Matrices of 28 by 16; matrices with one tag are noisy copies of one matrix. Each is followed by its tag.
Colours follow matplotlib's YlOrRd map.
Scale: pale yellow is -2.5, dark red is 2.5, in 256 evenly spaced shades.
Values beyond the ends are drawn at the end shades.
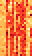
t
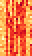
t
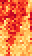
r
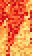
r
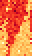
r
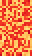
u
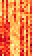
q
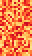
u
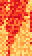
r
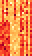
q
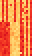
q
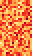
u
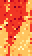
r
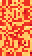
u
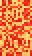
u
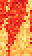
r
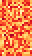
u
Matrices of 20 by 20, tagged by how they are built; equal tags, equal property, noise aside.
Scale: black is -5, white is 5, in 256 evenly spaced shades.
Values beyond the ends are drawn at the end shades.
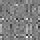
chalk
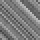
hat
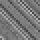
hat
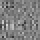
chalk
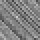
hat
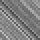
hat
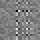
chalk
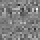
chalk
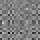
chalk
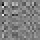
chalk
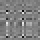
chalk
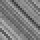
hat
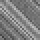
hat
